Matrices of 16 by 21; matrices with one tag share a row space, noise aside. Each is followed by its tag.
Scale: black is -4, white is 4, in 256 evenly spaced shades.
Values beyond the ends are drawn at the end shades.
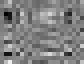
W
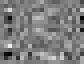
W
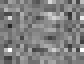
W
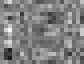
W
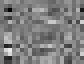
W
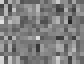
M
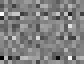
M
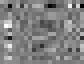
W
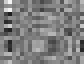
W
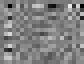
W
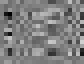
W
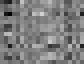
W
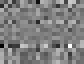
M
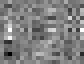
W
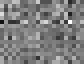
M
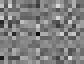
M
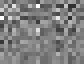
M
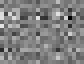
M
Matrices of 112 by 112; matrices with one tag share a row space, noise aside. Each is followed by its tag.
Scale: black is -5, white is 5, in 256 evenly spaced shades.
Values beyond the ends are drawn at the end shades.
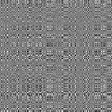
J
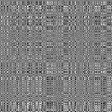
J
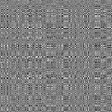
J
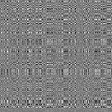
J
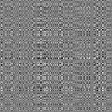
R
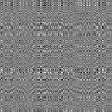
R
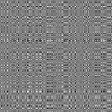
J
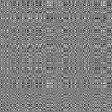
J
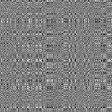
J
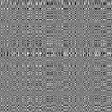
J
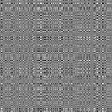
R
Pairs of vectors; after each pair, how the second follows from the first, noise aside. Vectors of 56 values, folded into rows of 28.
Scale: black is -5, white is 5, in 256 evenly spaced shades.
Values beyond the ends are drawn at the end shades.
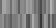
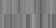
shrunk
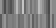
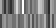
scaled up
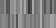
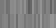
shrunk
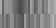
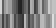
scaled up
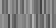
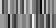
scaled up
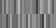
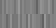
shrunk
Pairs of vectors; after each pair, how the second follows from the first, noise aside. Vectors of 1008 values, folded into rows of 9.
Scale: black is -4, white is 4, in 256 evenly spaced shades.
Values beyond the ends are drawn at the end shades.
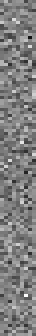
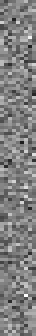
sign-scrambled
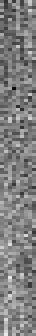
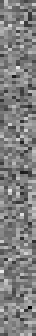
shuffled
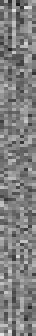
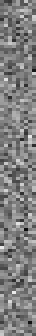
shuffled
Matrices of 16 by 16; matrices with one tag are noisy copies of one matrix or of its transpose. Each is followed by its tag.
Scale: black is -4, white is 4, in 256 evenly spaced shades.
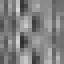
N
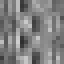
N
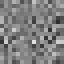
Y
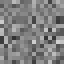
Y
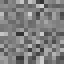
Y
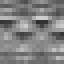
N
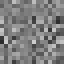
Y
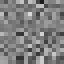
Y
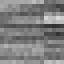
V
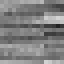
V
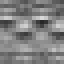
N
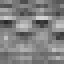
N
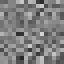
Y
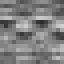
N
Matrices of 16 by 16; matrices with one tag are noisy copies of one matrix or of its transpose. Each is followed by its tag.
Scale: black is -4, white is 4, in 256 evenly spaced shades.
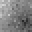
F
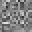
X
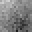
F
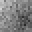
F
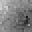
F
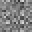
X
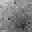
F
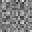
X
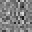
X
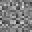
X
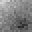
F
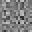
X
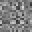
X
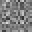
X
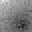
F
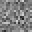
X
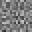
X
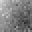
F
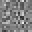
X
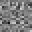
X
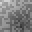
F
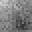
F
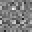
X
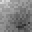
F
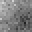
F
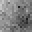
F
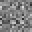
X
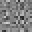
X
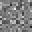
X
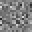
X
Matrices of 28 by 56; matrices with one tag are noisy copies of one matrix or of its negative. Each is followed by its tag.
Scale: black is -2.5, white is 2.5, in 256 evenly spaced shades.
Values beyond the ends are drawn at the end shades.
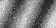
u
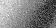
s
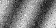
u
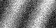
u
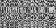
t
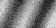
u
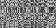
t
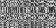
t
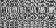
t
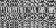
t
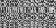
t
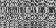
t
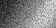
s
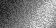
s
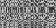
t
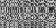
t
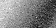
s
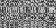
t
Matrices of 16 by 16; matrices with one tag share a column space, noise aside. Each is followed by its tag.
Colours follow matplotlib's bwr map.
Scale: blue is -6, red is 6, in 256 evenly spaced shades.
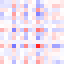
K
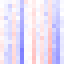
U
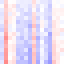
U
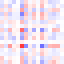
K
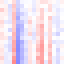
U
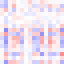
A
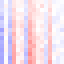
U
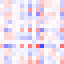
K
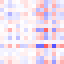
K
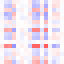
K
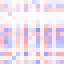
A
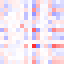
K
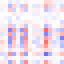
A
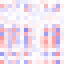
A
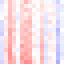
U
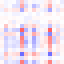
A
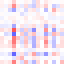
A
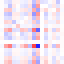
K
